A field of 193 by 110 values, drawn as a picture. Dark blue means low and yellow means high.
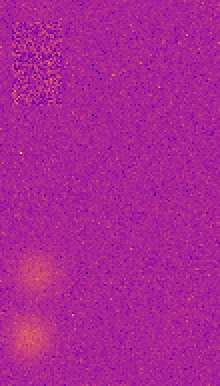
Odd patch: rougher, in the top left. Ninth with the highest average: bottom left. Bumps: two. Odd rows or columns: none.
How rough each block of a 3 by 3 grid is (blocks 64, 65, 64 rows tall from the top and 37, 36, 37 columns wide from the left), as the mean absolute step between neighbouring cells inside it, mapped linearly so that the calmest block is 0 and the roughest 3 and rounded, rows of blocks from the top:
3 0 0 / 0 0 0 / 0 0 0
